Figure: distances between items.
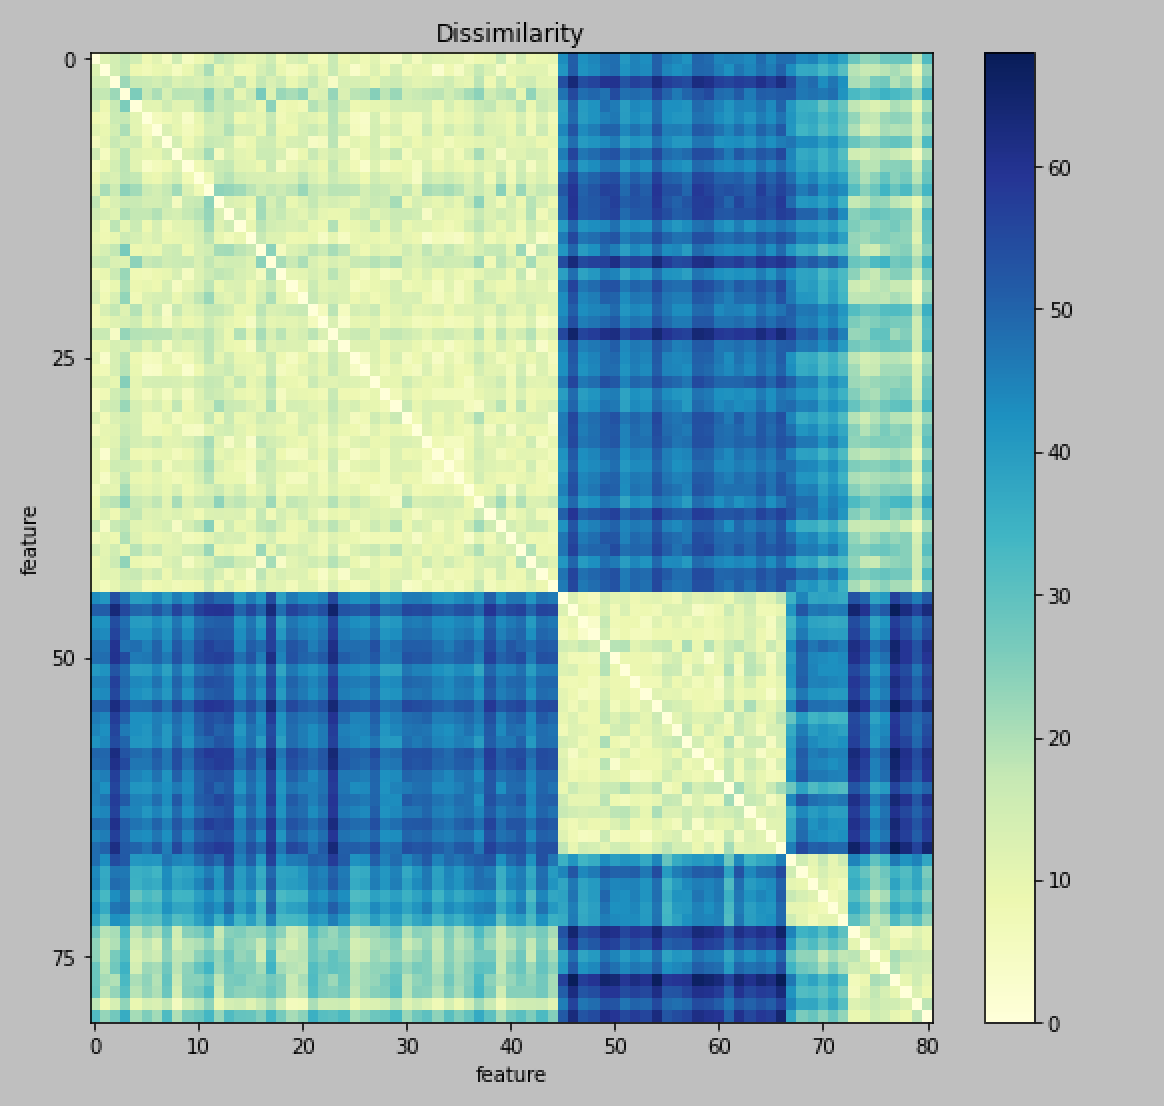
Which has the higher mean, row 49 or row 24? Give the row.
49
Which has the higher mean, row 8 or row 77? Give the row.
77
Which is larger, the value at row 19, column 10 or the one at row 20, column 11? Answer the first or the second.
the second
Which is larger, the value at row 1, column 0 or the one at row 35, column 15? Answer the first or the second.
the first
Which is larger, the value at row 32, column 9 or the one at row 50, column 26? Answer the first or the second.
the second
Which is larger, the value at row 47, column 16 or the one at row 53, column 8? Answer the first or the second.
the second
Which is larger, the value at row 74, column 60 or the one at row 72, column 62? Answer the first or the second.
the first
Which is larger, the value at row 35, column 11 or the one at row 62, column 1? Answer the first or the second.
the second
